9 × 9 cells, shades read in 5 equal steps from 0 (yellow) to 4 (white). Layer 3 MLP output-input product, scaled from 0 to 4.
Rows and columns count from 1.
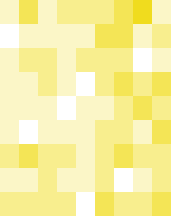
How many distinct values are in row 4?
4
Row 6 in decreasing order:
4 3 3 3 3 3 2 2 1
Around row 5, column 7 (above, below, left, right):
1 2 3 1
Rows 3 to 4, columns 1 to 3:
3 2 2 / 3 3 2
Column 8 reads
0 3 4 2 1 3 2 3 2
